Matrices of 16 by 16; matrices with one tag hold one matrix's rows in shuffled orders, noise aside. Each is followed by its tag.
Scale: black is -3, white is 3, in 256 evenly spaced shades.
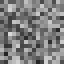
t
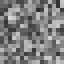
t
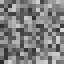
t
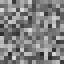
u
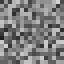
u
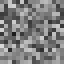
u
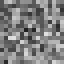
t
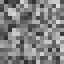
t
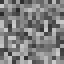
u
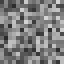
t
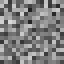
u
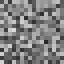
u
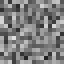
u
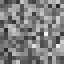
t
